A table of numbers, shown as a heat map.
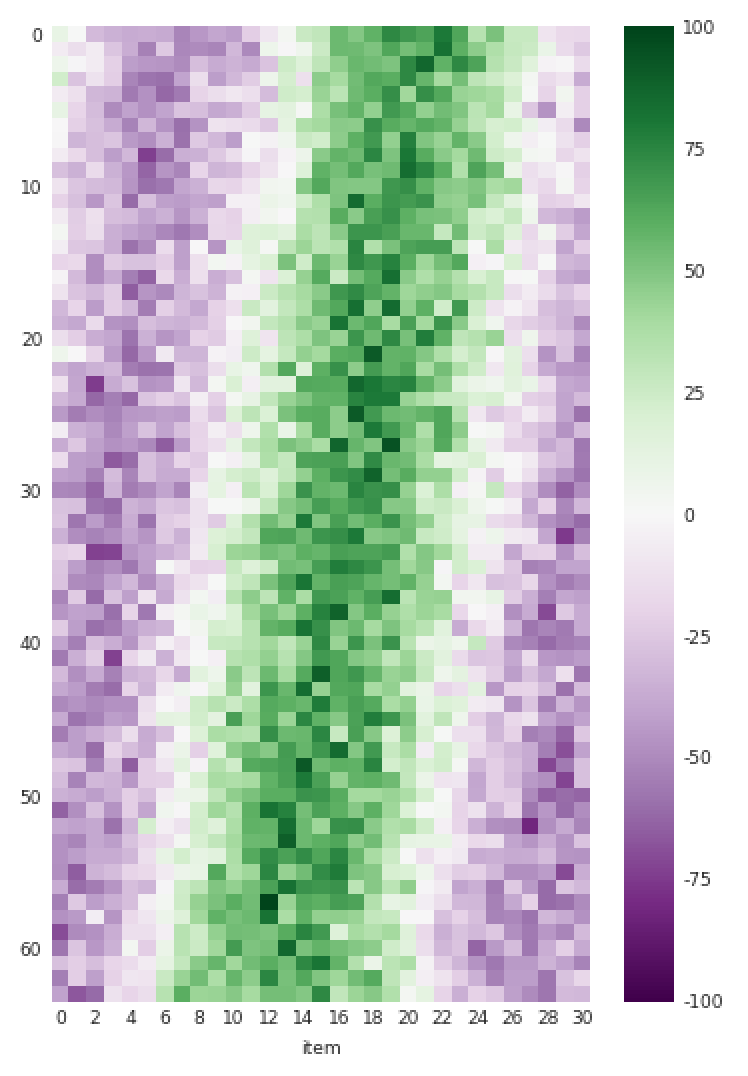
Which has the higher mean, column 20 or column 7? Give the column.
20
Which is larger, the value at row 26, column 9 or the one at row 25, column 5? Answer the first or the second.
the first
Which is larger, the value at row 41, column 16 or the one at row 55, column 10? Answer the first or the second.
the first
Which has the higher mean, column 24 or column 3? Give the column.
24
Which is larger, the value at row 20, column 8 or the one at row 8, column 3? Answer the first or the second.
the first
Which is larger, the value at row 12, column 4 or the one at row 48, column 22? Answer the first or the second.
the second
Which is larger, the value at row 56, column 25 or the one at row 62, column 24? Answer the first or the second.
the second
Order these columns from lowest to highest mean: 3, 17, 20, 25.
3, 25, 20, 17
